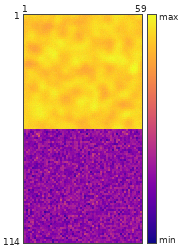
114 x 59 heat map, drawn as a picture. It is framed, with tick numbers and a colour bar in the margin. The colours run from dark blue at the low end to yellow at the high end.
It is made of 2 by 1 panels. Panel 1,1: very high, blotchy, faint in contrast. Panel 2,1: low, fine-grained.
